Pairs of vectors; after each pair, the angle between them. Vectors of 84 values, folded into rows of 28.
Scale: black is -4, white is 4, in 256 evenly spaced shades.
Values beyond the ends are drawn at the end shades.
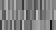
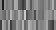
partly aligned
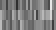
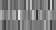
partly aligned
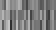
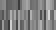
nearly opposite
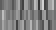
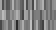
partly aligned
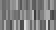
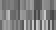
partly aligned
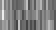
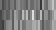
partly opposed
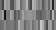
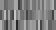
partly opposed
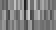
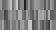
partly aligned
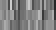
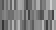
partly opposed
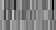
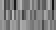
nearly parallel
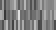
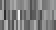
nearly parallel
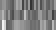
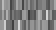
partly aligned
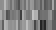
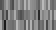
orthogonal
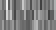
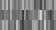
partly aligned
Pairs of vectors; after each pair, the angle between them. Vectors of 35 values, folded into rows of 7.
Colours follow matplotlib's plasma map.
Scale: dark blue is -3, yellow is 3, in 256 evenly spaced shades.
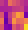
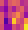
nearly parallel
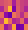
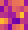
orthogonal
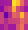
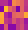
partly aligned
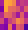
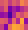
orthogonal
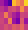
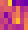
nearly opposite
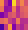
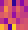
nearly opposite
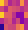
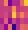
orthogonal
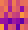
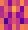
partly aligned
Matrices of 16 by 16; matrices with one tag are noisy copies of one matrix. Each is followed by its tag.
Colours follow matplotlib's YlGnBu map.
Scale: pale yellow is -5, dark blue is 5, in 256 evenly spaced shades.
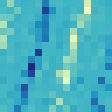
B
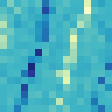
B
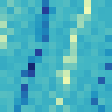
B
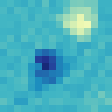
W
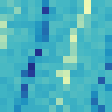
B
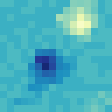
W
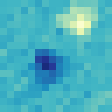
W
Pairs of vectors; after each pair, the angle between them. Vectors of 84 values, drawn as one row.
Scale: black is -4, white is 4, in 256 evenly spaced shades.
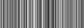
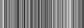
orthogonal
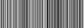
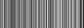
partly opposed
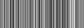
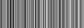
partly aligned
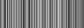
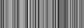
partly opposed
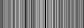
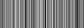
nearly parallel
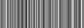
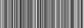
partly opposed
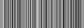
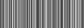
nearly opposite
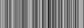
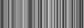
nearly opposite
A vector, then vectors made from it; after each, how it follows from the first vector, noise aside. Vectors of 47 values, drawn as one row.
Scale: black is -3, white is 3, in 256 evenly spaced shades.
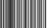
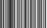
copied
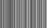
shrunk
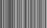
shrunk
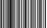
copied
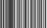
copied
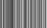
shrunk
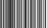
copied
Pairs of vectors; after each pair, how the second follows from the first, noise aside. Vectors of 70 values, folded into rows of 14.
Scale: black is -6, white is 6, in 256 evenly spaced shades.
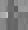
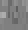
partly zeroed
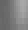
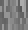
sign-scrambled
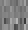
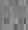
shrunk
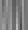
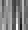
scaled up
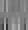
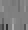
partly zeroed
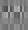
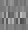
reversed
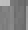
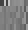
sign-scrambled
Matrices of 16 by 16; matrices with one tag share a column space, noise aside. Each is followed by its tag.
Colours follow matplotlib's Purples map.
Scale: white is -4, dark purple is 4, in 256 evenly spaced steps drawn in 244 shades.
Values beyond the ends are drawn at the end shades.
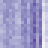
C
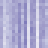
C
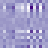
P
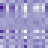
P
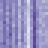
C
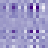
P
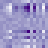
P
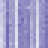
C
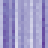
C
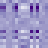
P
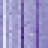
C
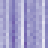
C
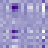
P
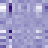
P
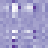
P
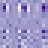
P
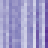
C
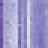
C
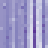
C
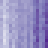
C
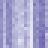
C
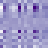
P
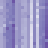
C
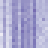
C
